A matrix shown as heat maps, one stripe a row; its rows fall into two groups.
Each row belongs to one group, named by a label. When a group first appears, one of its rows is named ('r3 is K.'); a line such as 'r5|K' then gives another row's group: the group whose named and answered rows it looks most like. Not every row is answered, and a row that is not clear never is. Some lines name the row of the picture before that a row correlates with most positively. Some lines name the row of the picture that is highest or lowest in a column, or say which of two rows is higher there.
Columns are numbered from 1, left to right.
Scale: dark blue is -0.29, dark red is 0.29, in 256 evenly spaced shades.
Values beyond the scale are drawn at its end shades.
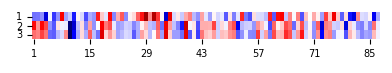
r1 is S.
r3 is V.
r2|V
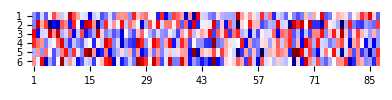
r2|V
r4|S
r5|V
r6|S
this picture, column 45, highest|3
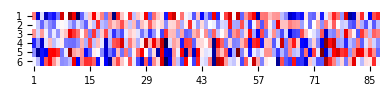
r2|S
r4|S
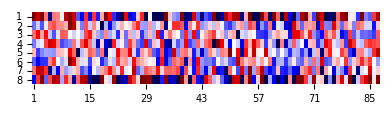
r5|S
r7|V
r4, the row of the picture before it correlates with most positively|6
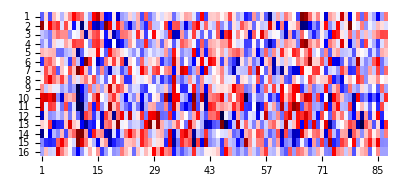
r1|V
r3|S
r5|V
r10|V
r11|V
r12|S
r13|S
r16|S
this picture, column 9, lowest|2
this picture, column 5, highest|16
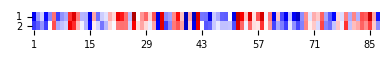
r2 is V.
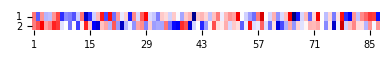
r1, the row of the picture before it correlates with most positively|1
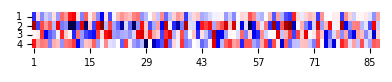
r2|V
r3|S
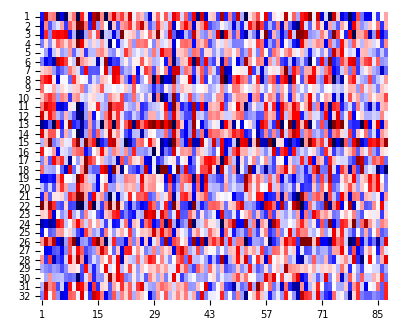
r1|V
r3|S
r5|S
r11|V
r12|V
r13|S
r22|V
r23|S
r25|S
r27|S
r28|S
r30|V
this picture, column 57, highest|3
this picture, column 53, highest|18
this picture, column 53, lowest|15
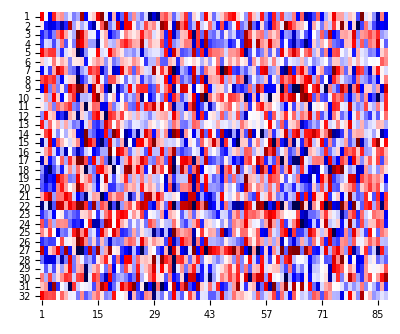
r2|S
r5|V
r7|S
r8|V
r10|V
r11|S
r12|V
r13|V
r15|S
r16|V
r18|S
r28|S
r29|S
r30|S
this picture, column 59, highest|31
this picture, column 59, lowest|15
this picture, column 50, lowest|15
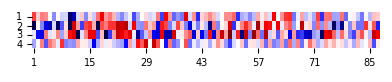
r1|V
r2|V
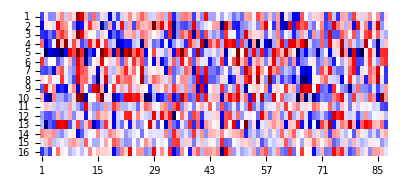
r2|S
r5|S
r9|V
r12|S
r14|V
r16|S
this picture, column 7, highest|4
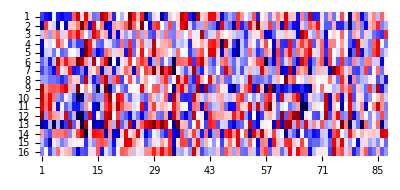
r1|S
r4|S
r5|S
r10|V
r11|V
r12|V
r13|S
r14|S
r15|S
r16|S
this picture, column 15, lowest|9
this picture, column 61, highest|12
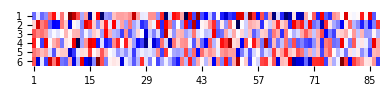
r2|V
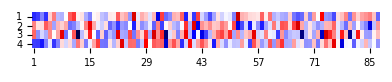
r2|V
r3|S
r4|S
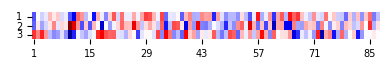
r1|S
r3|V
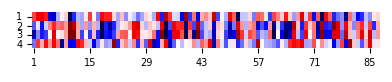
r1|V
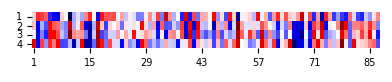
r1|V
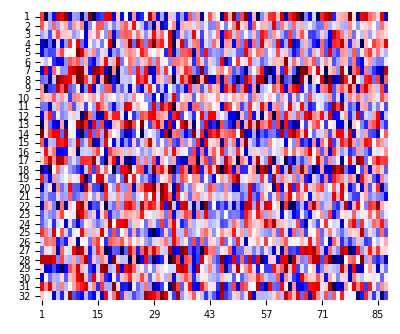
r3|S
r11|S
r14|V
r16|V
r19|S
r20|S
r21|S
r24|V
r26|V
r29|S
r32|S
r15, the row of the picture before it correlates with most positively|2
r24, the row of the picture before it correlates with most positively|4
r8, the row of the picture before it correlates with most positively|3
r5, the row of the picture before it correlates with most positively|3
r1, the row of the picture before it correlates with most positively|4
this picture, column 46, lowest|18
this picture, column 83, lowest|18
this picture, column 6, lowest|29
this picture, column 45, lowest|13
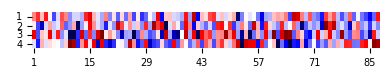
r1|V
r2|S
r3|V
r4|S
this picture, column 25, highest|4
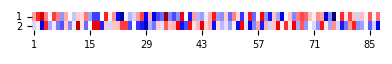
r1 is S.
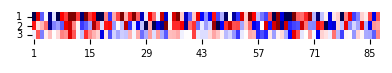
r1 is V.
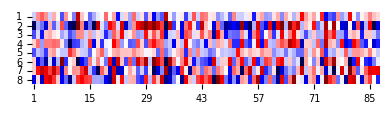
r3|S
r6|S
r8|S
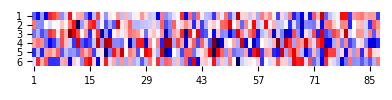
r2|S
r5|S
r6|V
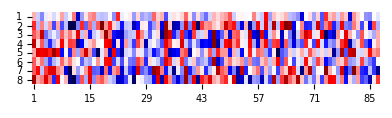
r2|V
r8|V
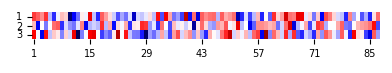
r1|V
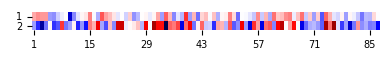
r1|V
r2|S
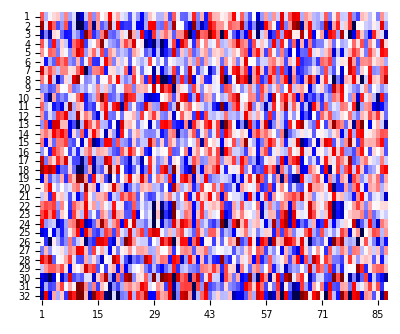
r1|V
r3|S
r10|S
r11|S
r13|S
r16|S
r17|V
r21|S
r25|S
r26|S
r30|S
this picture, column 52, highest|15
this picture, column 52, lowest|13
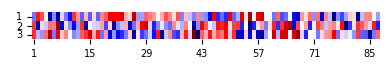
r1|V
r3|V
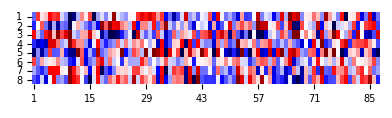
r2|V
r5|S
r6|V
